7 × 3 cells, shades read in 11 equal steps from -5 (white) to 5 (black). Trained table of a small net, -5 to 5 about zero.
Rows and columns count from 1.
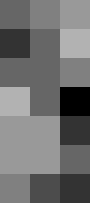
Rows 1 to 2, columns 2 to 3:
0 -1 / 1 -2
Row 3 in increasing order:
0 1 1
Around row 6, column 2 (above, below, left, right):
-1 2 -1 1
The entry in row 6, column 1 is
-1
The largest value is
5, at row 4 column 3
